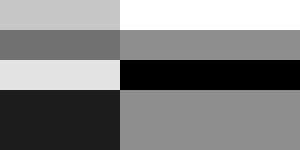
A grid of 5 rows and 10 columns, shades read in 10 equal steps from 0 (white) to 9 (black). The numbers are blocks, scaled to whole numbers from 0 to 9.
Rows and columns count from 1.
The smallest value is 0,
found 6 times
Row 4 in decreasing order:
8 8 8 8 4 4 4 4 4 4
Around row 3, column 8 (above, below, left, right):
4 4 9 9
